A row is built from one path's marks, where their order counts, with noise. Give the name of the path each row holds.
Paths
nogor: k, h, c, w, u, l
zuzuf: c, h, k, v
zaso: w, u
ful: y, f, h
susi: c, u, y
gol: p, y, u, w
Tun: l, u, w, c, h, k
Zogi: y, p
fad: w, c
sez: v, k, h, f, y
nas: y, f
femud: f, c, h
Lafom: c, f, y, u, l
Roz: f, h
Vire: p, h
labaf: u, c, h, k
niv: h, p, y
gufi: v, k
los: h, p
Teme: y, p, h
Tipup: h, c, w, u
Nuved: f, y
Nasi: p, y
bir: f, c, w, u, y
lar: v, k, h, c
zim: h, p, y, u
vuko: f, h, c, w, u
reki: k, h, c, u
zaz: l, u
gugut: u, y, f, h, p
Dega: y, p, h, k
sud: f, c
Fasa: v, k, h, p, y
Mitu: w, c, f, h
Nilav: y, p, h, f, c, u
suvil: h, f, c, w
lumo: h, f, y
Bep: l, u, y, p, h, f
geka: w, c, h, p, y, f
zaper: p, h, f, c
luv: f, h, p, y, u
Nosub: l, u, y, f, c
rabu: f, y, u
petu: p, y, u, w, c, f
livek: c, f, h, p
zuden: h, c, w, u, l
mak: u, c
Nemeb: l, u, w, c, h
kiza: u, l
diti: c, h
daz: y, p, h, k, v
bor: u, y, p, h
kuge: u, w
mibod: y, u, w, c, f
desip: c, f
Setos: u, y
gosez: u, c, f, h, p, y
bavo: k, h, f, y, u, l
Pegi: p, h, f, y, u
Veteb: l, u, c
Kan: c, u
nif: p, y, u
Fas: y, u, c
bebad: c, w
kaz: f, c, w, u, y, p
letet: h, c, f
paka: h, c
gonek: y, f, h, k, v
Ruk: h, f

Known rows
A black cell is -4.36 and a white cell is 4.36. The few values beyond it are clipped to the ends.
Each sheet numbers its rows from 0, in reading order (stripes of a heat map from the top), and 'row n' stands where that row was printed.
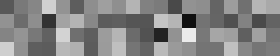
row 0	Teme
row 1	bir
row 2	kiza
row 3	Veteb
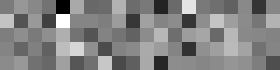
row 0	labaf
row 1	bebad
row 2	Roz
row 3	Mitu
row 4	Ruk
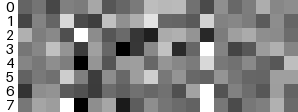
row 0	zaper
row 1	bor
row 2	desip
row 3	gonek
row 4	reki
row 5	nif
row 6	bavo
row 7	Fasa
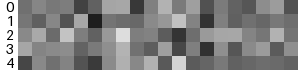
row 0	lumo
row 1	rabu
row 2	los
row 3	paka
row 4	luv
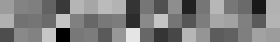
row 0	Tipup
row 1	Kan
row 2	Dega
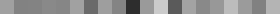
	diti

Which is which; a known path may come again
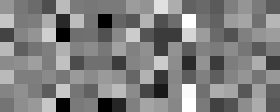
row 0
Nosub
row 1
lar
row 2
Dega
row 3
mak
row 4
Nuved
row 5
paka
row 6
kiza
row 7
sez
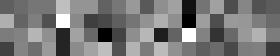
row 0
petu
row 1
sud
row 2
gonek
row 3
gosez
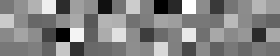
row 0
daz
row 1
Veteb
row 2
Tun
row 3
rabu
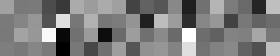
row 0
Tipup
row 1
kaz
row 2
Fasa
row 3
reki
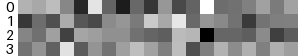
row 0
zuzuf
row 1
Pegi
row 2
bir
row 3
Vire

